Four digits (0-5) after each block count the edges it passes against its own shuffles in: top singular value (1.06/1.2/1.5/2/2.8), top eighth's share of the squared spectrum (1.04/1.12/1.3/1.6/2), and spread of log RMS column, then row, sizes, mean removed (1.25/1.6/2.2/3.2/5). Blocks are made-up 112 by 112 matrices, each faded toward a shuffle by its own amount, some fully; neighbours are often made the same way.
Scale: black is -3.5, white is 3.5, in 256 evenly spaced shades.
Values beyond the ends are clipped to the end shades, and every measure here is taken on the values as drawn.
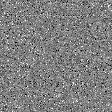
3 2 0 1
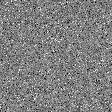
1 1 0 0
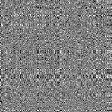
5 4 3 3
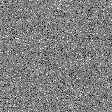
2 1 0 0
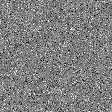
2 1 0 0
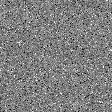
2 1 0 0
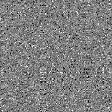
4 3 1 1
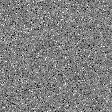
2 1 0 0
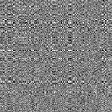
5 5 3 4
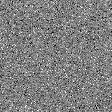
3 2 0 0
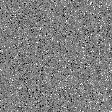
0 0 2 0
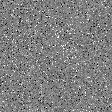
0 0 0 0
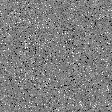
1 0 1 0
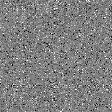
4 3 1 2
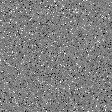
2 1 0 0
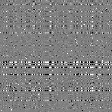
5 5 3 4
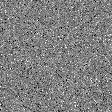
0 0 0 0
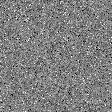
0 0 0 0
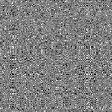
4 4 3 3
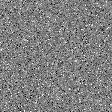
1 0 0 0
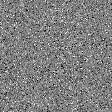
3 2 0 0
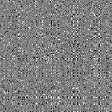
5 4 3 3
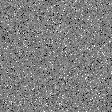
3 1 0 0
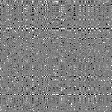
5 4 3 3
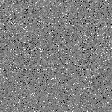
4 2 0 1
